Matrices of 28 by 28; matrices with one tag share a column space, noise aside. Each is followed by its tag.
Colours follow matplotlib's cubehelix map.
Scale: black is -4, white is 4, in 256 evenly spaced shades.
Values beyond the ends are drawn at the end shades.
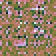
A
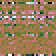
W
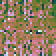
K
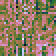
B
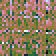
K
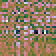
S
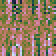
B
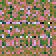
A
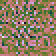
A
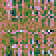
K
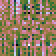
B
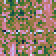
K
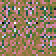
A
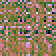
S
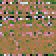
W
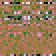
W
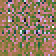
S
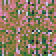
K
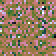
A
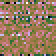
W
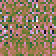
S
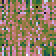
B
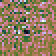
S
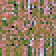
B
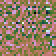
A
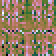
K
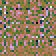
A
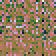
S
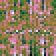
K
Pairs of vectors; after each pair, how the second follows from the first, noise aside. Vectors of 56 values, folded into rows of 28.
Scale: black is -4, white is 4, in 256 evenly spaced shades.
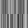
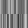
copied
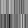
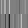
partly zeroed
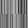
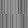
shrunk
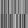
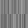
shrunk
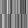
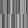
negated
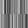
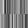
copied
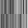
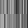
negated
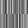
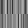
negated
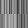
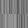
shrunk
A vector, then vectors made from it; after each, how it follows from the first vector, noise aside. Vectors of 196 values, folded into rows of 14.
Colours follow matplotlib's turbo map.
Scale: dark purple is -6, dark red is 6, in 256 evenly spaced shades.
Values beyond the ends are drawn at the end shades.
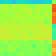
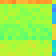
negated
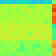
copied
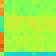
reversed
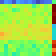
scaled up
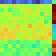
scaled up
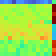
scaled up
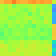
negated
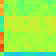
reversed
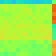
copied
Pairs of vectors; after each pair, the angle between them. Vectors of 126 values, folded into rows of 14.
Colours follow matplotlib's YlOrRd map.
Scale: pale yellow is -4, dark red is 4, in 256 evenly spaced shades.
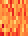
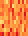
nearly parallel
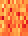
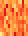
orthogonal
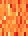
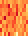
nearly opposite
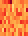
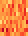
partly opposed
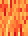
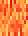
nearly parallel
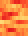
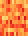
partly opposed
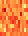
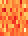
nearly parallel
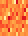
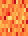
nearly opposite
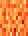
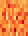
nearly parallel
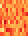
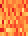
nearly opposite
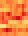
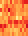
partly opposed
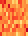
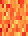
partly aligned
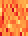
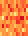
partly opposed
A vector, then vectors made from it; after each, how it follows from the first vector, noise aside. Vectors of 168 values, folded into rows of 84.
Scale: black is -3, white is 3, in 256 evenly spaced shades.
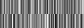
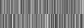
shrunk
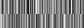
reversed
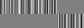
partly zeroed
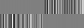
partly zeroed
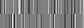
partly zeroed
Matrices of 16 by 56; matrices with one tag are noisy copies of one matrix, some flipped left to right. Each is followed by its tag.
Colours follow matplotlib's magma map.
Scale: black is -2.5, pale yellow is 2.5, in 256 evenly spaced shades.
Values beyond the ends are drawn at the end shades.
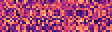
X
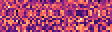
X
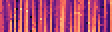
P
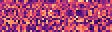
X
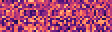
X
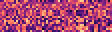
X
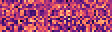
X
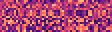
X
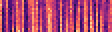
P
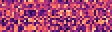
X
